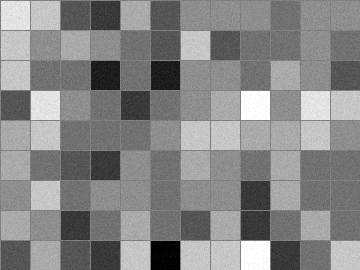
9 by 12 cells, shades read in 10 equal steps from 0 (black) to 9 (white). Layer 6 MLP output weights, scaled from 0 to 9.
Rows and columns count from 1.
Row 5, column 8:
7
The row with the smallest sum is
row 3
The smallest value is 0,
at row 9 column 6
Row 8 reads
6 5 2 4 6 4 3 6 2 4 6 4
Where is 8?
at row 1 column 1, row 4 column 2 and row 4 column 11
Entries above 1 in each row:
12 12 10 12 12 12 12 12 11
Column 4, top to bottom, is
2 5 1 4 4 2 5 4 2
